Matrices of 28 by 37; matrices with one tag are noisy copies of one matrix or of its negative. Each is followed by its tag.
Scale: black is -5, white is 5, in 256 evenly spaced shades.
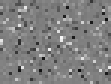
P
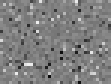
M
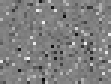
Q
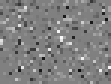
P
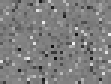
Q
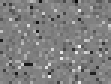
M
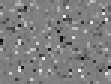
P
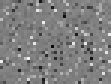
Q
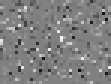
P
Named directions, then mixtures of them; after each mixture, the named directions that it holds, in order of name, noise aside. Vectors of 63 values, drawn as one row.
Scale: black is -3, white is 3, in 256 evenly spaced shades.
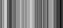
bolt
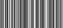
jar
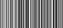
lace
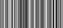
jar, lace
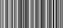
jar, lace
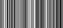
bolt, jar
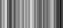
bolt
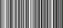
bolt, lace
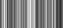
bolt, jar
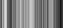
bolt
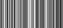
bolt, jar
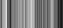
bolt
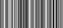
jar, lace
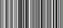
jar, lace
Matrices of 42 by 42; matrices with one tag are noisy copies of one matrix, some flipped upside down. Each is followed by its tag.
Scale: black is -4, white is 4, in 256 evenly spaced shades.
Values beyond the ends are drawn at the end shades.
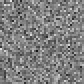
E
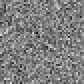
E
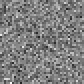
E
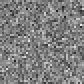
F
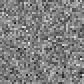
F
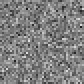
F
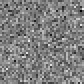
F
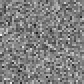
E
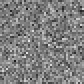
F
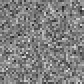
F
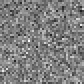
F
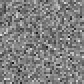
E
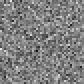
E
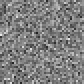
E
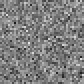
F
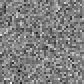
E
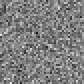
E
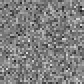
F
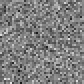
E
